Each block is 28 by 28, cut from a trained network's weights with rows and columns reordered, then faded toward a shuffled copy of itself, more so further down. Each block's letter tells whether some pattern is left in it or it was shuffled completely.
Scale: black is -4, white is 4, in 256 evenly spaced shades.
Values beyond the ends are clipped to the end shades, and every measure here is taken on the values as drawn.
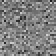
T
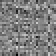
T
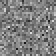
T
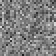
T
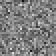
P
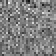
T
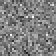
P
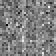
T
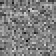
T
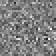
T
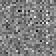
T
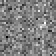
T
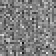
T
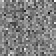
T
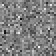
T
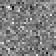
T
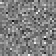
T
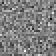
P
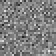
P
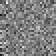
T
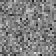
P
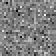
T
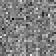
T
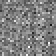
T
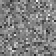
P
